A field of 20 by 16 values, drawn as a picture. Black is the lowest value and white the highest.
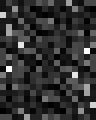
Most values sit low, with a long tail of high ones. A half turn leaves it unchanged. On average the colour sits 20% of the way up the scale.
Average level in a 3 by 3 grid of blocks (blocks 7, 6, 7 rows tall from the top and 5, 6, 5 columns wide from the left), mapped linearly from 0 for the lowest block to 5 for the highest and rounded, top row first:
401 / 505 / 104
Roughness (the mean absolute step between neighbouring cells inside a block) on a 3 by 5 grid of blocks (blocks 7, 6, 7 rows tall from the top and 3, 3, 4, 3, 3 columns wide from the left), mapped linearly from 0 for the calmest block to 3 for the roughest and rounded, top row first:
3 0 0 1 0 / 3 1 0 1 3 / 0 1 0 0 3
